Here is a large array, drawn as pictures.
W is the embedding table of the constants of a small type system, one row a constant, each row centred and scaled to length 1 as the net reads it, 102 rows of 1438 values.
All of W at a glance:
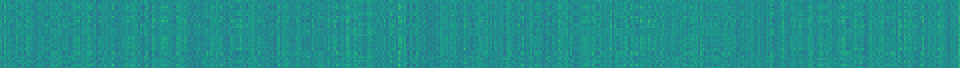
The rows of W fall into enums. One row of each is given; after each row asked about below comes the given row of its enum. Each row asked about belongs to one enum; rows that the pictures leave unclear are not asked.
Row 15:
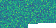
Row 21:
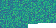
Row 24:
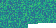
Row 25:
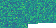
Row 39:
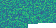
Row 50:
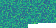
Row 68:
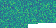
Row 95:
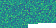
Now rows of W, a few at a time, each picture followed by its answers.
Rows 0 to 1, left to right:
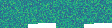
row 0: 68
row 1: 50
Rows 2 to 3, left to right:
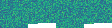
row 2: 21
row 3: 50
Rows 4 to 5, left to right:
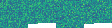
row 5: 15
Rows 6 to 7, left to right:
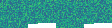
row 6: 24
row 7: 50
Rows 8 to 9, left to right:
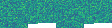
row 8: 25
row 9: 39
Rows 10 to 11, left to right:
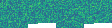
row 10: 24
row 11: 39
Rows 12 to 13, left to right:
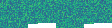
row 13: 50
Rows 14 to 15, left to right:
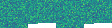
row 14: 25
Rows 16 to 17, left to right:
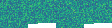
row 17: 68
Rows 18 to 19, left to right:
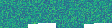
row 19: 21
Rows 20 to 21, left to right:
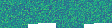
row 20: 95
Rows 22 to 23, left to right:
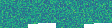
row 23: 68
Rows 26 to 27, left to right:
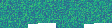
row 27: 21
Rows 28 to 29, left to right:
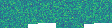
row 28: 68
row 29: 25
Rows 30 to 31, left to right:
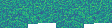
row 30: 39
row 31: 39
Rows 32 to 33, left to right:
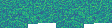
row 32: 39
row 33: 39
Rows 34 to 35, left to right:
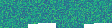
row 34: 50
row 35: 21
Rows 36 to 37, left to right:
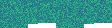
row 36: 68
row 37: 50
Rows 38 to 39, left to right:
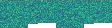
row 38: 15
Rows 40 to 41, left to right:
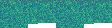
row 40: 68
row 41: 68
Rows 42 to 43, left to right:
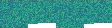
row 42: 21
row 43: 50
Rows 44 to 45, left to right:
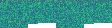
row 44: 24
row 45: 68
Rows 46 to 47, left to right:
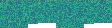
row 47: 50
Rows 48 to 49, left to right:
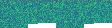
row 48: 68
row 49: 24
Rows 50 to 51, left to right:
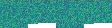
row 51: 21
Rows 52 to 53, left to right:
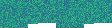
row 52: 50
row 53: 21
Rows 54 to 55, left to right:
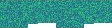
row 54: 24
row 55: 39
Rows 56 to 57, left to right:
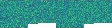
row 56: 15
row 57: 21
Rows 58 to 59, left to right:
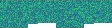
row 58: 24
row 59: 39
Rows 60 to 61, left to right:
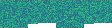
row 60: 50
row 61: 39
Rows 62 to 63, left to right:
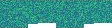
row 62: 39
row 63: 24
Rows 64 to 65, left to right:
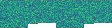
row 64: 15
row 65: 39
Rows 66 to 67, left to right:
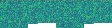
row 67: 25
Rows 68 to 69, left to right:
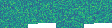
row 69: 39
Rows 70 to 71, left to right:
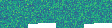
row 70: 15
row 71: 24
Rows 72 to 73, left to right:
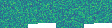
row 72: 68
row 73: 39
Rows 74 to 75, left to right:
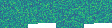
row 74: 68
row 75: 39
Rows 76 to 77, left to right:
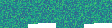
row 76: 50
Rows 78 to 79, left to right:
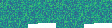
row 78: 24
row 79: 24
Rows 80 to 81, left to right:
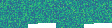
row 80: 24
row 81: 68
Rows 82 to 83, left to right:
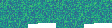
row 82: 24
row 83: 24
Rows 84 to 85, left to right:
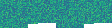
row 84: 50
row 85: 21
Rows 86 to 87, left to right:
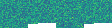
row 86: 50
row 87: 25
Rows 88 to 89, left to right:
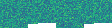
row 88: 50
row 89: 25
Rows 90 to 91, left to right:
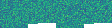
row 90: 21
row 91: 95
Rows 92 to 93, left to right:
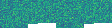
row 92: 21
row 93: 25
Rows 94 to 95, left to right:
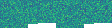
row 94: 68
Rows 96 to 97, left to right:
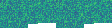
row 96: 24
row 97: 24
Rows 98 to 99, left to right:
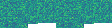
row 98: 25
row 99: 25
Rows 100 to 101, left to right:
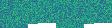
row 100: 21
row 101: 50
